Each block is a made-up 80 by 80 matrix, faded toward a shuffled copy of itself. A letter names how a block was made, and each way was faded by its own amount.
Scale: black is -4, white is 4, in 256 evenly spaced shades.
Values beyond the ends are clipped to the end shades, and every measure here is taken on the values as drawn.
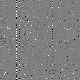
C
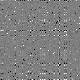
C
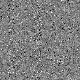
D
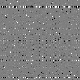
C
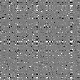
C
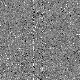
D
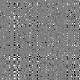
C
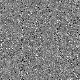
D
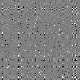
C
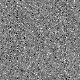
D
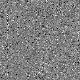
D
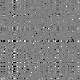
C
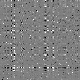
C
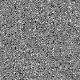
D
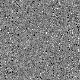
D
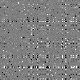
C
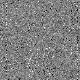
D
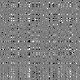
C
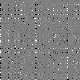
C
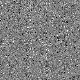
D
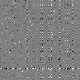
C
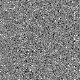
D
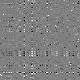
C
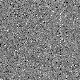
D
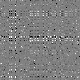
C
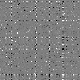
C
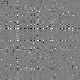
C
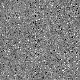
D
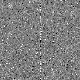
D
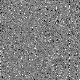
D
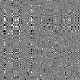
C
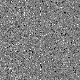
D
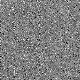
D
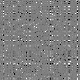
C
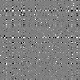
C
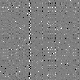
C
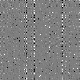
C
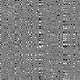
C
